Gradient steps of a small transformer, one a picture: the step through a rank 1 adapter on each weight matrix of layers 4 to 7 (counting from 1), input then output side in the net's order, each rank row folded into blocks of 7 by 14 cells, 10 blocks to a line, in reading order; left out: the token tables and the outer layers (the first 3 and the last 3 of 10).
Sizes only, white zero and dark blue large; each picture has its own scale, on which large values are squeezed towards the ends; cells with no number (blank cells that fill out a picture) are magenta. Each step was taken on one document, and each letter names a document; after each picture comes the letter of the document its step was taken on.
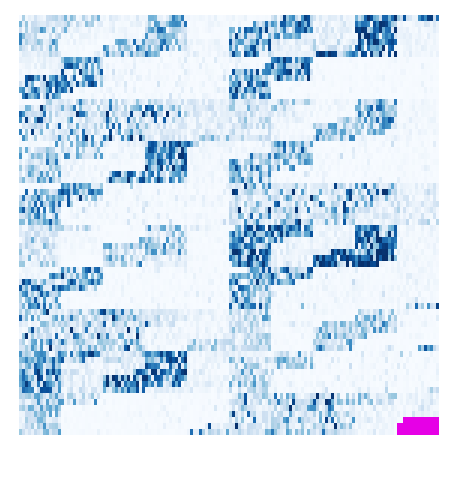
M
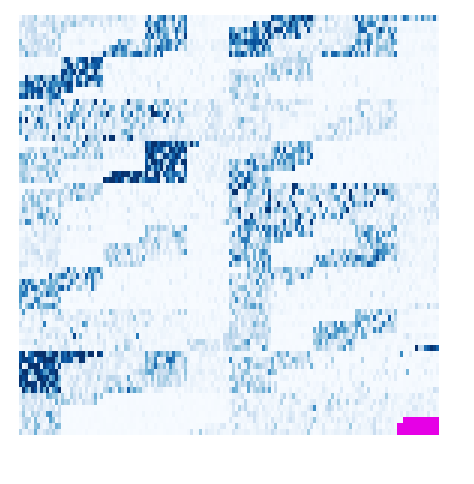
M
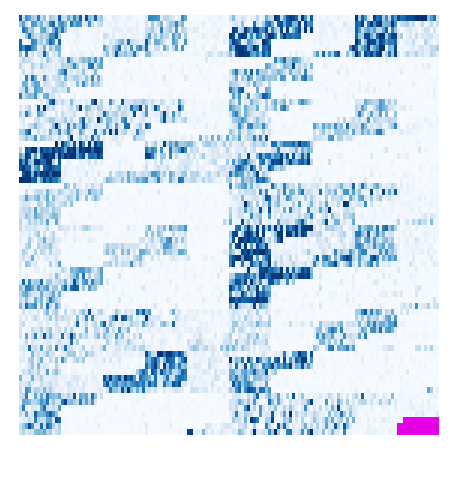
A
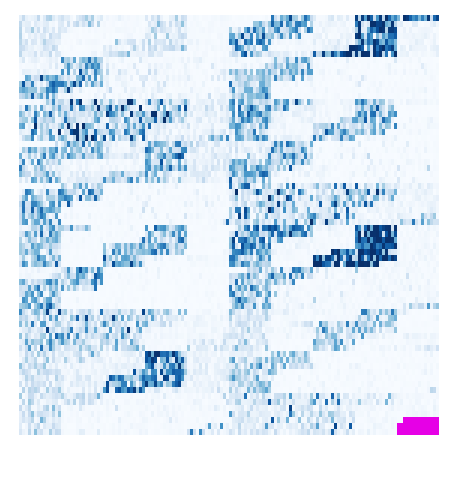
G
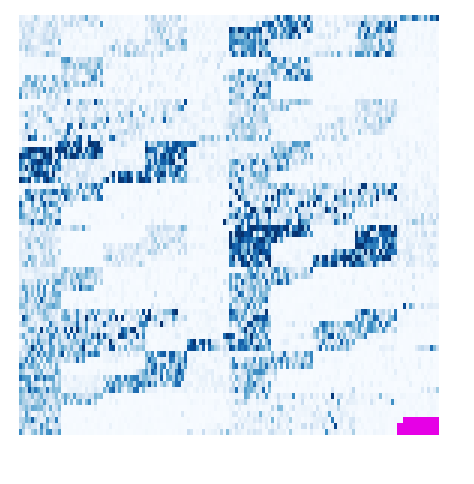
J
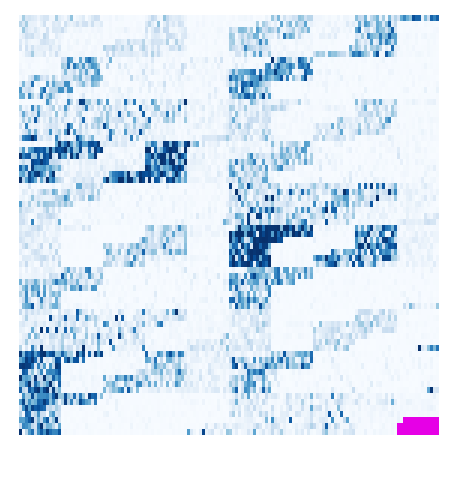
J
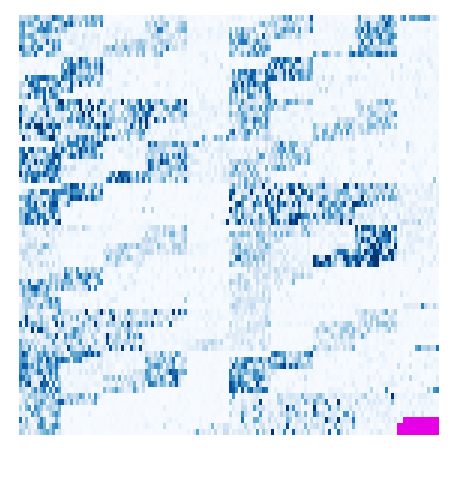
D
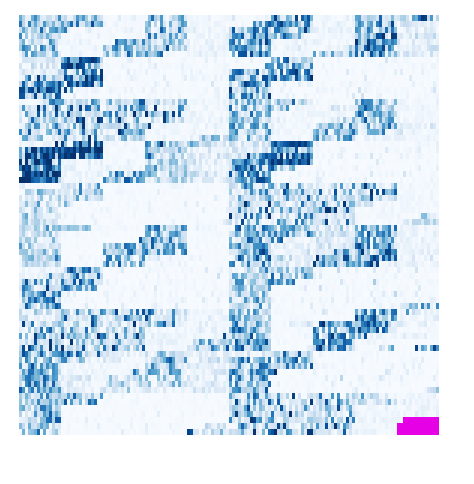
A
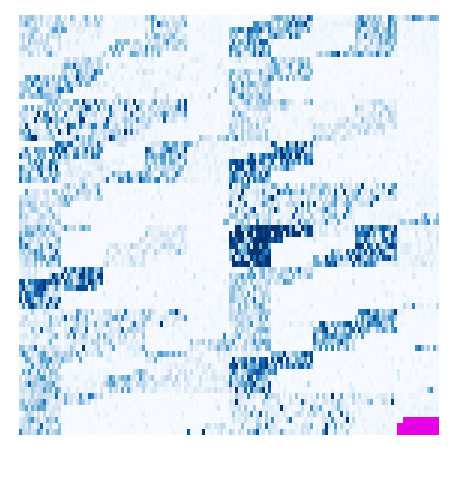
J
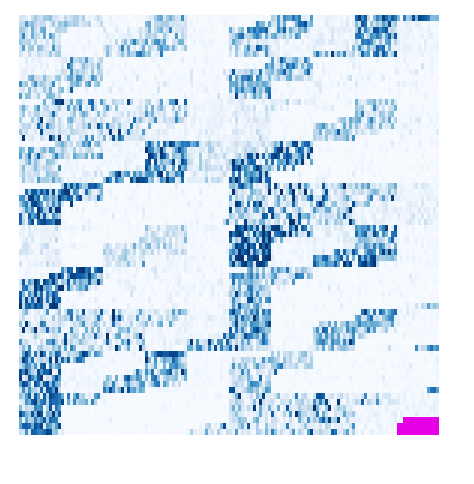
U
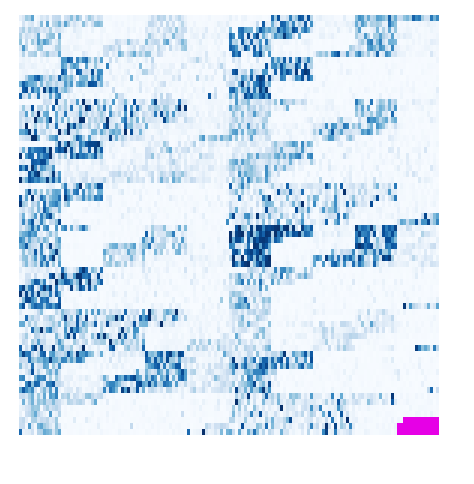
J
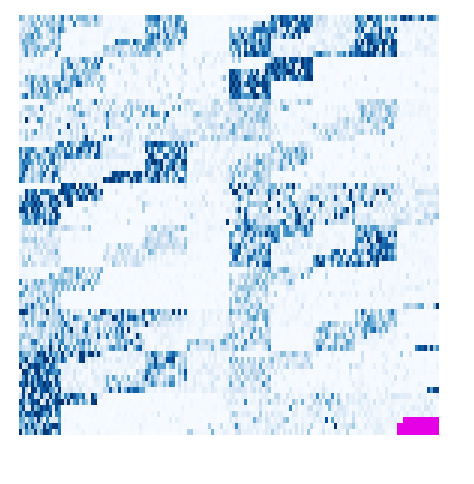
M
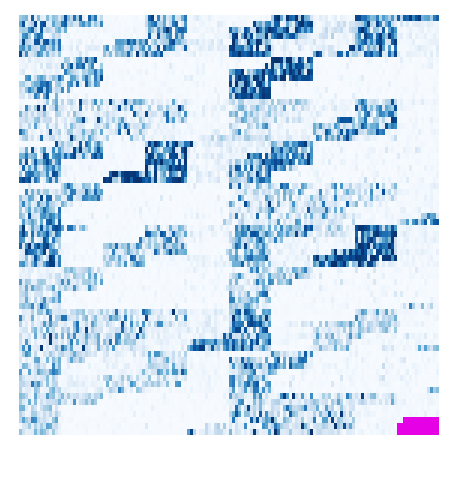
A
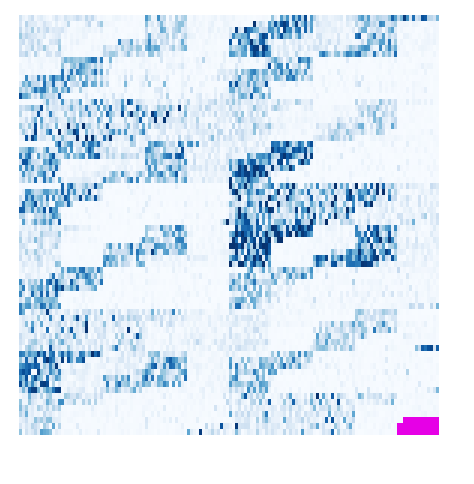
G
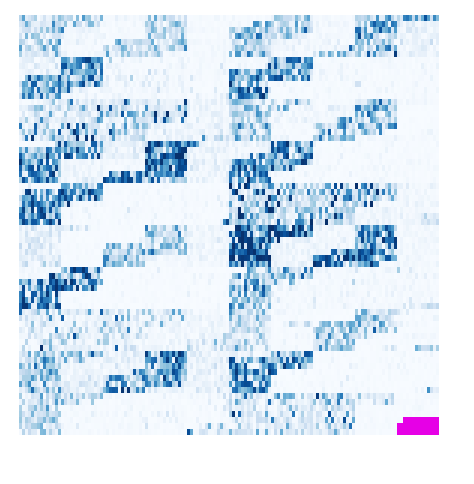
G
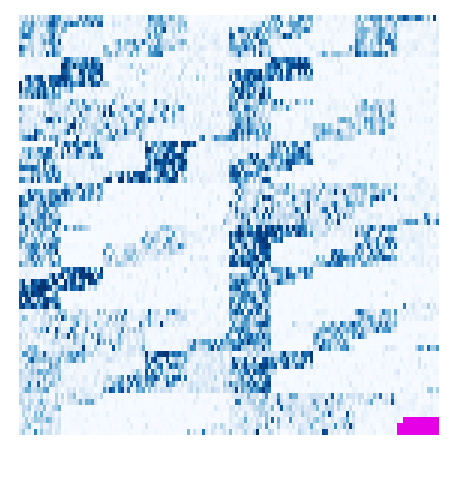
J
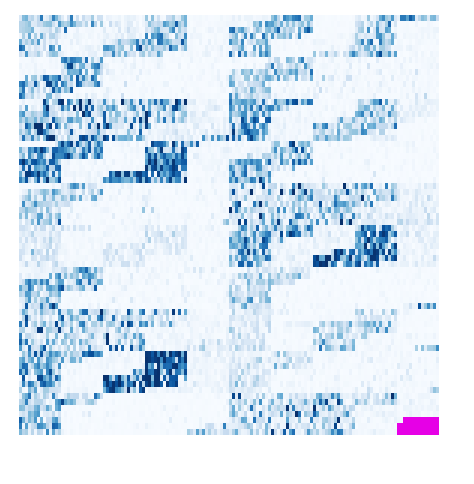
D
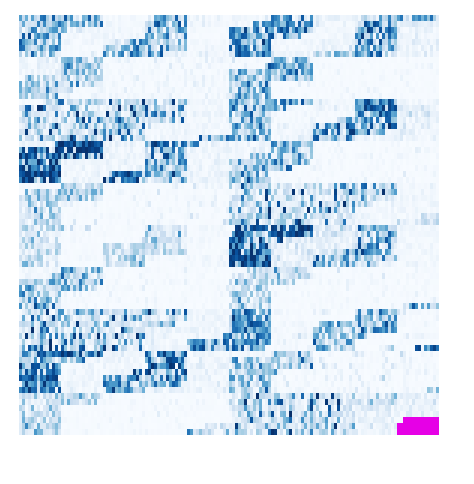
A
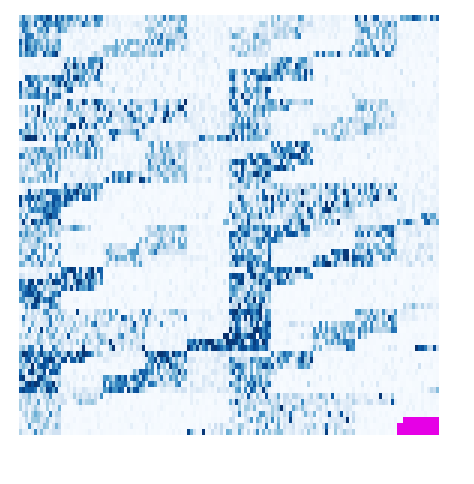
J
